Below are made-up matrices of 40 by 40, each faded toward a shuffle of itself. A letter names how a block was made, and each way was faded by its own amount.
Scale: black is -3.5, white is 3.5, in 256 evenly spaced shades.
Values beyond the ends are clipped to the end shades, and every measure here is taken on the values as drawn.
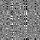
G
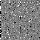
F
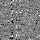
F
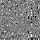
F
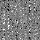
F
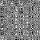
G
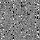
F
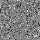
F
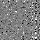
F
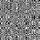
G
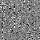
F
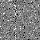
F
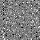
F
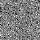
F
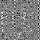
G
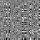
G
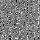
F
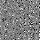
F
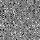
F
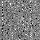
F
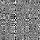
G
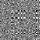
G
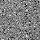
F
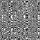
G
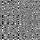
G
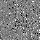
F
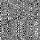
G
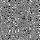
F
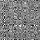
G
